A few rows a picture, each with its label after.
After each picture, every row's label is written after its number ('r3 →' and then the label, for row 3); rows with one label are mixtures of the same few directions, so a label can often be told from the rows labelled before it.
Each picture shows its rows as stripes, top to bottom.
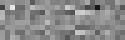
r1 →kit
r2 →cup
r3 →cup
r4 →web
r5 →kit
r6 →cup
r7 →cup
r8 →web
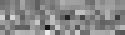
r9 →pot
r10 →pot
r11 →cup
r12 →web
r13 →pot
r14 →kit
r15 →kit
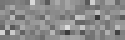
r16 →kit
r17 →cup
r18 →cup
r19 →cup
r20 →cup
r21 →web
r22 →web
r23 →pot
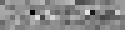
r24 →cup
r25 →cup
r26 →kit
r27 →pot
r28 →web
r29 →cup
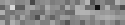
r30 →kit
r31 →cup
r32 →cup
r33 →pot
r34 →web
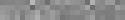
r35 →kit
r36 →kit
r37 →pot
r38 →pot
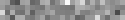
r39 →web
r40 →cup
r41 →web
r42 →cup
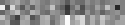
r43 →web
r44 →web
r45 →web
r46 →web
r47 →web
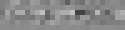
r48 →web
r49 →cup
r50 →cup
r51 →kit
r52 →pot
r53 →kit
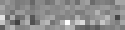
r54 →kit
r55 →web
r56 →cup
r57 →web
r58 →web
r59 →cup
